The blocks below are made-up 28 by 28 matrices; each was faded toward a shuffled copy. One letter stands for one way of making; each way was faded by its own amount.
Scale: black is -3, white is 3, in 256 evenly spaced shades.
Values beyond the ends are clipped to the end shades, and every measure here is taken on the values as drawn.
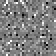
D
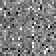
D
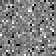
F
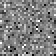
D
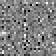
F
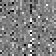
F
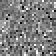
D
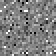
D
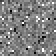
D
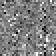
D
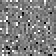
F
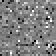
F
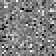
D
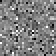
F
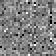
D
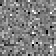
D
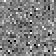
D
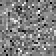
D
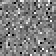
D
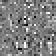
F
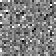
F
